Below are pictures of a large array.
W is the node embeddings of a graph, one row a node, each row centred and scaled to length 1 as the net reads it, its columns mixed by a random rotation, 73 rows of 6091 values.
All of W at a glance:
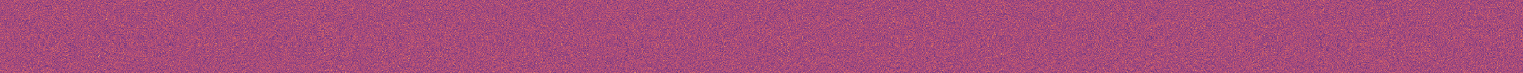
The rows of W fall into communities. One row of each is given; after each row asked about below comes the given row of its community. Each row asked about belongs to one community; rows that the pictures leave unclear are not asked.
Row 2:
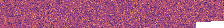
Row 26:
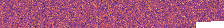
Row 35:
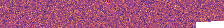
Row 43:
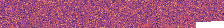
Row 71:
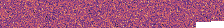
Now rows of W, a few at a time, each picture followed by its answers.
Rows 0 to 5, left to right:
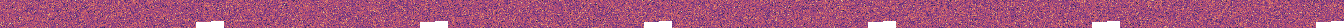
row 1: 26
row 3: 71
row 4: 26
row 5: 43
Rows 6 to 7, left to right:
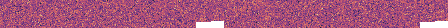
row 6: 35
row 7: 71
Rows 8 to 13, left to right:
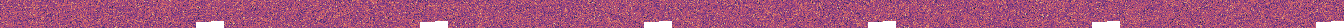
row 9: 43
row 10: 2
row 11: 2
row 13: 43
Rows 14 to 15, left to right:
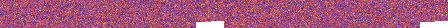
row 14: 35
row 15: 35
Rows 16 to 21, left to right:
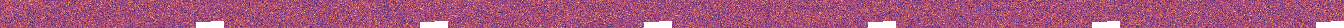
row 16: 71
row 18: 71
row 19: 71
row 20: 26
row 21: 35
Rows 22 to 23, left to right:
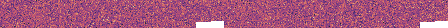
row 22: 71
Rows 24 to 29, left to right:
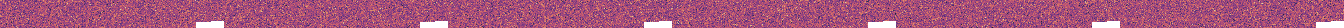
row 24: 43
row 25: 26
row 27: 43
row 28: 71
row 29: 2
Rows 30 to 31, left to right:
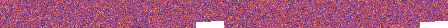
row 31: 43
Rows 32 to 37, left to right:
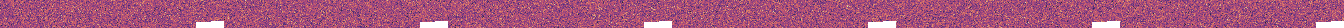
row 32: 2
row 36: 35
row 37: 71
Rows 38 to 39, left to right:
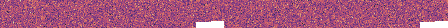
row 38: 71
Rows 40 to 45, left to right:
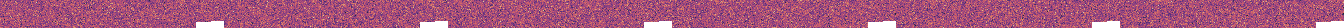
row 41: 71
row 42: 2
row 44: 43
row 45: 43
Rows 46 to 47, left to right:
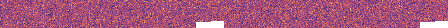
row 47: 35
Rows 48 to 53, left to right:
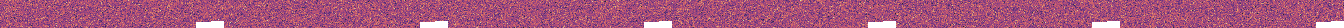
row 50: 71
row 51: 43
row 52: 26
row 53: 2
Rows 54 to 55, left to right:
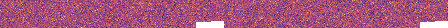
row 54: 2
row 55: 43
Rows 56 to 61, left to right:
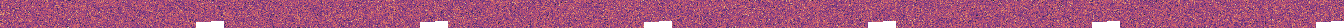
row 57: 71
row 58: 43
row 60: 43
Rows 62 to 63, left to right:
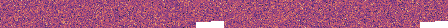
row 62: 26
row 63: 26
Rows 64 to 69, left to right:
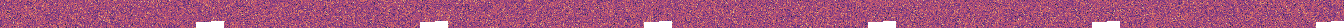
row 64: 71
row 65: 35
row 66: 35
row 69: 2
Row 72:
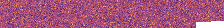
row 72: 2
